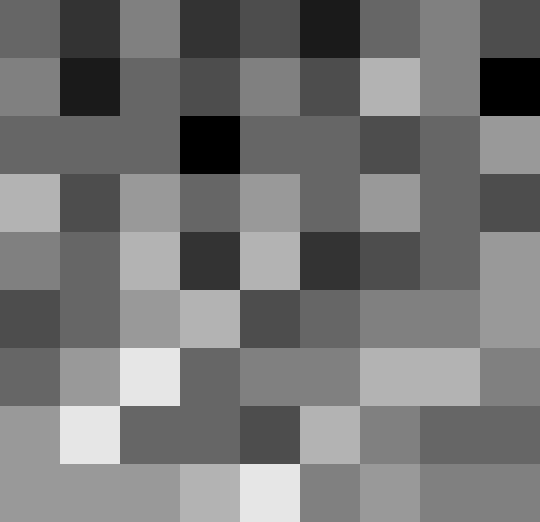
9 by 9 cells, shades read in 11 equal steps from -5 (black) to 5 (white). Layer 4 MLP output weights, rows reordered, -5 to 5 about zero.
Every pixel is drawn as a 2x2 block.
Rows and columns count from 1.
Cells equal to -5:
2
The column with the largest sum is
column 3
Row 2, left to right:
0 -4 -1 -2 0 -2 2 0 -5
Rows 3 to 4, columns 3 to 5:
-1 -5 -1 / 1 -1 1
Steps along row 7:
up up down up same up same down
